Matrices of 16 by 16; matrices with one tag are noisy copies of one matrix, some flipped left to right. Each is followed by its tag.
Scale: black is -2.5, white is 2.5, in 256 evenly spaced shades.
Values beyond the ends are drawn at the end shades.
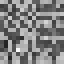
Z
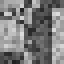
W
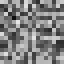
Z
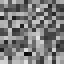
Z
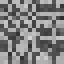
Z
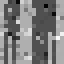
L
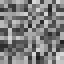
Z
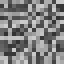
Z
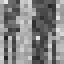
L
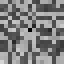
Z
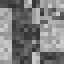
W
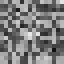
Z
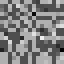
Z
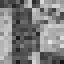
W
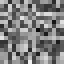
Z
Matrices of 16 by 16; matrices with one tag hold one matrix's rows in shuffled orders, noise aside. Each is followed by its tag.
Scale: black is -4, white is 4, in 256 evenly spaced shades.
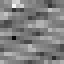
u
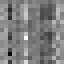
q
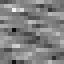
u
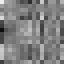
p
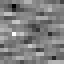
u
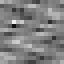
u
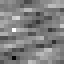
u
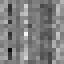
q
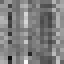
q
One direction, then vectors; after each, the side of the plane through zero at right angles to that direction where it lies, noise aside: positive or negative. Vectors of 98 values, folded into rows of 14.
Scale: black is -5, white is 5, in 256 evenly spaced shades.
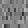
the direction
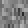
positive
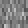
negative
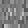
negative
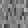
positive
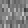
negative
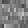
negative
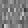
negative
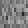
positive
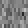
positive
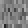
positive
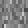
negative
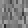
positive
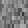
positive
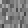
negative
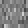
negative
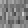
negative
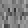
positive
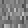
negative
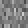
negative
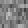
negative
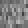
positive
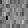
positive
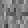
positive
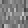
negative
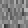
positive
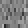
positive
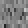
positive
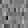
positive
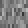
positive
